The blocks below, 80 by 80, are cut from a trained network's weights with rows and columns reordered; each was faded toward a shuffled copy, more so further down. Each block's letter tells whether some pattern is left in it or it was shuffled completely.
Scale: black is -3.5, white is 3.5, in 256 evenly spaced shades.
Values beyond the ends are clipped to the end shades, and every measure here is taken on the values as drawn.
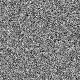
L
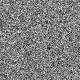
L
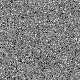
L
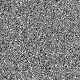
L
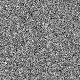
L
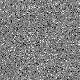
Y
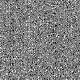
Y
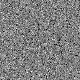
L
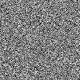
Y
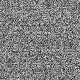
Y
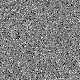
L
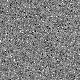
L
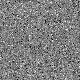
L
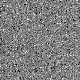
Y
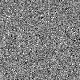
Y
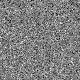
L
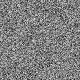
L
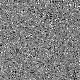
L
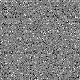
Y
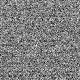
Y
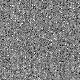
Y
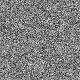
L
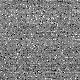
Y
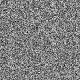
Y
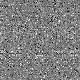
Y
